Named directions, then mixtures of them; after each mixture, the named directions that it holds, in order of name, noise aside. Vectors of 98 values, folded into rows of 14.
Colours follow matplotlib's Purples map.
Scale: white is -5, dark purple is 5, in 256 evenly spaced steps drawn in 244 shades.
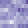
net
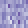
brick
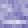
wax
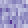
brick, net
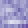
net, wax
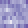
brick, net, wax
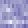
brick, net, wax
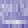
wax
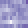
brick, net, wax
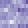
net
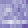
net, wax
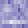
net, wax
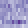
brick, wax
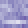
wax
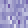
brick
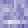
net, wax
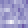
net, wax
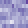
net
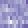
brick, net, wax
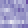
net, wax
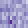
brick, net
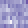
brick, net, wax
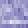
net, wax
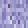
brick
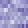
brick, net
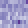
brick, net, wax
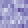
brick, net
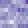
net
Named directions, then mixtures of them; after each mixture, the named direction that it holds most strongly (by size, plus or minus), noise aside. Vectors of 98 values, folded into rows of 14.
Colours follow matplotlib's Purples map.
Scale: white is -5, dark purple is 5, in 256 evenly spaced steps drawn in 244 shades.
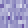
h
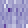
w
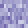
h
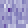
w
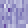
w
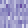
h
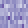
h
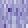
w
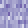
h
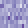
h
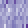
w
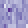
w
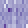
w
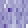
w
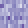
h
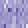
w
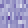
h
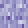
h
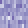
h
